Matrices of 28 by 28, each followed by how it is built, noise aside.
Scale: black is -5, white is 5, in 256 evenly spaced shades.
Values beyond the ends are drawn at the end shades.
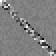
banded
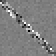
banded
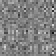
low rank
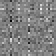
low rank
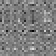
low rank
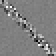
banded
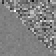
upper triangular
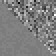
upper triangular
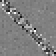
banded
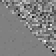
upper triangular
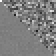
upper triangular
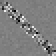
banded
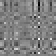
low rank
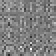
low rank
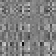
low rank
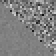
upper triangular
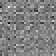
low rank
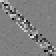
banded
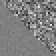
upper triangular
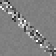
banded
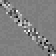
banded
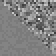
upper triangular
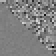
upper triangular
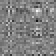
low rank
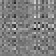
low rank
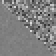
upper triangular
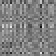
low rank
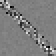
banded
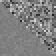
upper triangular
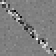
banded
